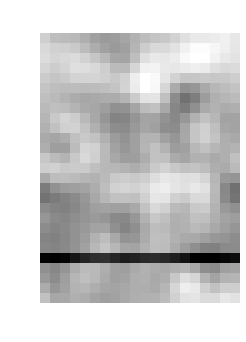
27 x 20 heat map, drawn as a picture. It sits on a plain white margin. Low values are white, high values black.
Average level on the scale: 30%. Histogram: skewed, a long tail of high values. Odd lines: row 23.
